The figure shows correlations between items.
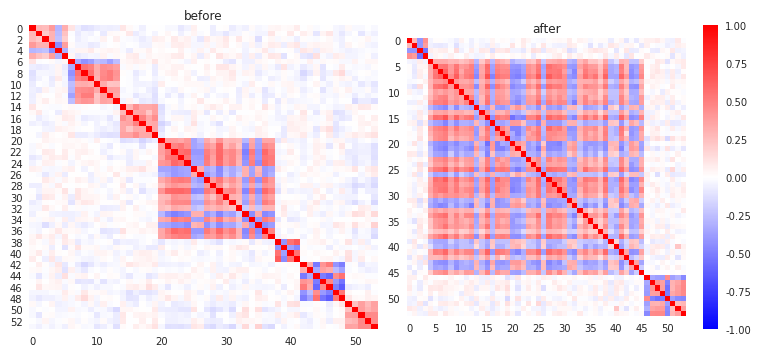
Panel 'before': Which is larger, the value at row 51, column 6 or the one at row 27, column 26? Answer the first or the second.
the first
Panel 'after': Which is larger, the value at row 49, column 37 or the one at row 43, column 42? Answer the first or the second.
the first
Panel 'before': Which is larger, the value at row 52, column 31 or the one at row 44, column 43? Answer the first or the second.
the first
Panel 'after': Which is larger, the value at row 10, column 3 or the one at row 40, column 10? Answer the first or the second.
the first
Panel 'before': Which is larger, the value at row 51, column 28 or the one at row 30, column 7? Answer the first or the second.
the second
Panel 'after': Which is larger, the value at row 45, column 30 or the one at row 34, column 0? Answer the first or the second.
the first
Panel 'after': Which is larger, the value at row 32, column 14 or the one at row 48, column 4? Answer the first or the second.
the second
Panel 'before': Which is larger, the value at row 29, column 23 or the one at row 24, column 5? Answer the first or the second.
the first
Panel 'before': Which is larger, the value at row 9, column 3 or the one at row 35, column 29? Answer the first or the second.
the first
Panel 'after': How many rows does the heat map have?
54
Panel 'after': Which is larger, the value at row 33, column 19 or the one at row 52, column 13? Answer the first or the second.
the first
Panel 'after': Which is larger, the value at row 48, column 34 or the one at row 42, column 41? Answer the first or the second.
the second
